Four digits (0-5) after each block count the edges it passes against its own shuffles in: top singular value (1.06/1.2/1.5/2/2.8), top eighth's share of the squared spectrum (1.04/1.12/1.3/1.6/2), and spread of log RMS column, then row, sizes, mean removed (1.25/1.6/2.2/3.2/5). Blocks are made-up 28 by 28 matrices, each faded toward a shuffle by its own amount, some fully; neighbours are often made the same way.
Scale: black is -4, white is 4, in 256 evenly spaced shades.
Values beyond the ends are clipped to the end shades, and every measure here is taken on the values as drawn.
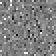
0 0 0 0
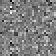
1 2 1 0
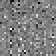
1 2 2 0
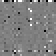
3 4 1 1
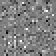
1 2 0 0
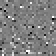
2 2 0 0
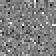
2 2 0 0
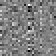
3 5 2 1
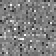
0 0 0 1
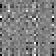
4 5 3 2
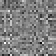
3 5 2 2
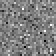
0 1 0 0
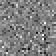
0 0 0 0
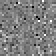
2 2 1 0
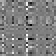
4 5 3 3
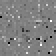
1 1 0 1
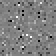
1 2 0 0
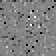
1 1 0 0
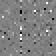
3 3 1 0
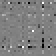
3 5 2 1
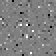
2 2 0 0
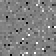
0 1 0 0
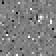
0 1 0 0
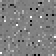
0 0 0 0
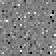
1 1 0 0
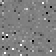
0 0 0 0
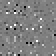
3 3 0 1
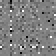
3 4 1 1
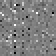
3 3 1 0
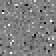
0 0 0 0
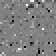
2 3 1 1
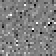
0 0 0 0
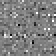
2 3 0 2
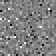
1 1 1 0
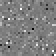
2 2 0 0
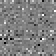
3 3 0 2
